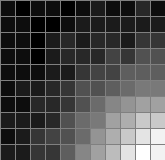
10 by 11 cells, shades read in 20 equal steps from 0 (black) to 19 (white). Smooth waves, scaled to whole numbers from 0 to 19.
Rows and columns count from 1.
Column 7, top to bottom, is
2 2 3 3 5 6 8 9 11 12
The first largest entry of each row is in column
10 6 10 10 9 10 10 10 11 10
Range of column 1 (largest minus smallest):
1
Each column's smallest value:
1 0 0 0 0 1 2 1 1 2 1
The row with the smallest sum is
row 1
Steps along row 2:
same down same up up same same same same same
